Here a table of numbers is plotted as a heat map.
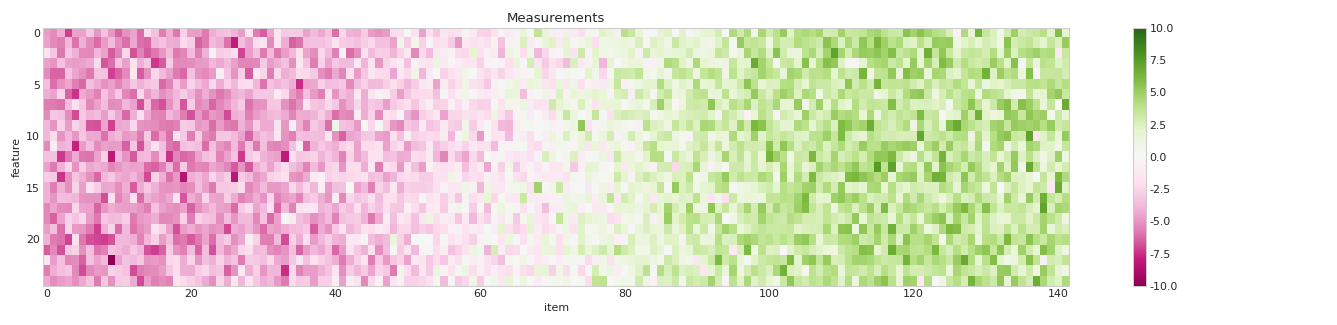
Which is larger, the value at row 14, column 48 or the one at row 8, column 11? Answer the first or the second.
the first
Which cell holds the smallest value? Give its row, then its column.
22, 9
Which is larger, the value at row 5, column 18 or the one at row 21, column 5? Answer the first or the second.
the first
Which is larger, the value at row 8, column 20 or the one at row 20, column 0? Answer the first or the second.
the second
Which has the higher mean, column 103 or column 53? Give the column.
103
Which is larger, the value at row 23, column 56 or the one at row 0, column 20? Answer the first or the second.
the first
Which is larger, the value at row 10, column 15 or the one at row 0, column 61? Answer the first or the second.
the second
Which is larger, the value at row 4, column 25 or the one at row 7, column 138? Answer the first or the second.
the second
